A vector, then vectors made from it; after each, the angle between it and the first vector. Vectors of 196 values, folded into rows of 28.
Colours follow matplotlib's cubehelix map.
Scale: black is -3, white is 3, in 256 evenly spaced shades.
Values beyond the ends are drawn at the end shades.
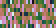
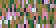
partly aligned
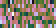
nearly parallel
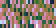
nearly parallel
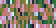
nearly parallel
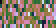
orthogonal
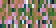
partly aligned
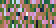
partly opposed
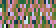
orthogonal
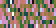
nearly parallel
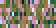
partly aligned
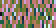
orthogonal
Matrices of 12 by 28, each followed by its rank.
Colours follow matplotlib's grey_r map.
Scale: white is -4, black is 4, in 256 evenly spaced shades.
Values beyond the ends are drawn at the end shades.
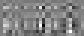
two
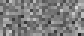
full rank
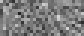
full rank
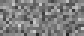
full rank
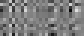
two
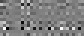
two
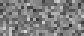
full rank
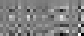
two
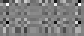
two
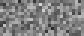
full rank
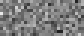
full rank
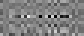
two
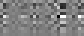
two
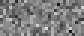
full rank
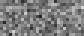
full rank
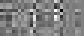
two
